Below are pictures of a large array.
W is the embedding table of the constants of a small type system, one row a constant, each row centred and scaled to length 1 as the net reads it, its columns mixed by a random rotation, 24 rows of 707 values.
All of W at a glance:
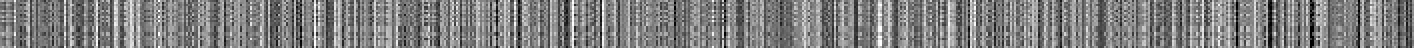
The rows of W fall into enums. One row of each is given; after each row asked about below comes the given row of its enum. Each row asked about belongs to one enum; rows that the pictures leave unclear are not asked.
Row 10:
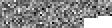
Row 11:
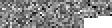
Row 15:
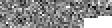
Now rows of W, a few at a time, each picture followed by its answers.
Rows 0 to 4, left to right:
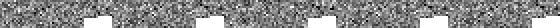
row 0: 10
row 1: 11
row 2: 15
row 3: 11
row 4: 11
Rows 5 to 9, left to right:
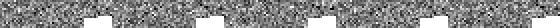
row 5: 10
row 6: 11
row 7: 15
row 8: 10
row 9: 11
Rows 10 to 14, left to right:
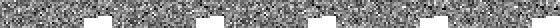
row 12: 11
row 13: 15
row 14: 15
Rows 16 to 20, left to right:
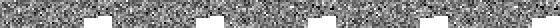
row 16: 10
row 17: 10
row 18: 15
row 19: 11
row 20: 15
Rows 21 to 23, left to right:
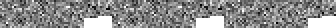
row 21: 15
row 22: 15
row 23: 10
